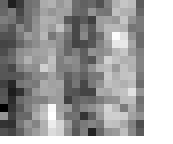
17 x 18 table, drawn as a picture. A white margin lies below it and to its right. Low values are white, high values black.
Upright stripes repeat 2 times across the table. Streaks run downward. The values follow a bell shape.
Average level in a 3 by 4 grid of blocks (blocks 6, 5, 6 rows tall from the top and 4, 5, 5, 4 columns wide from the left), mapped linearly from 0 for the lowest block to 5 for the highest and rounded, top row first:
4130 / 4120 / 5030
